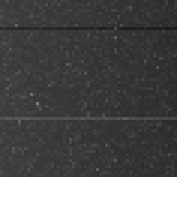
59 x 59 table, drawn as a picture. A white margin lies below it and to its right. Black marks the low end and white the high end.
There is an overall slope up to the left. Rows 10 and 40 differ from the rows beside them. There are no regular stripes. Overall the values sit about 20% of the way up the scale.
